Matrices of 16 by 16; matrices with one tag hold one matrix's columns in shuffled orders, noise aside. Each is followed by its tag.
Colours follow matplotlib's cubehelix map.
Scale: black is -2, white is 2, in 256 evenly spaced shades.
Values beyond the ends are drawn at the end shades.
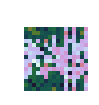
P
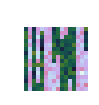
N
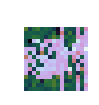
P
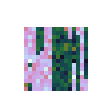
N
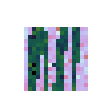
N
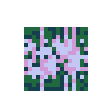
P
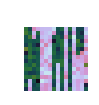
N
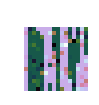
N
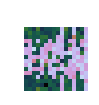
P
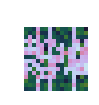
P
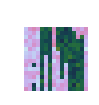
N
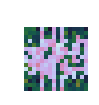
P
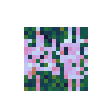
P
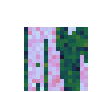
N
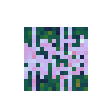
P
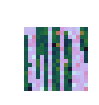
N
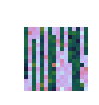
N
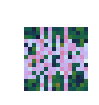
P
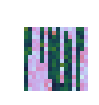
N
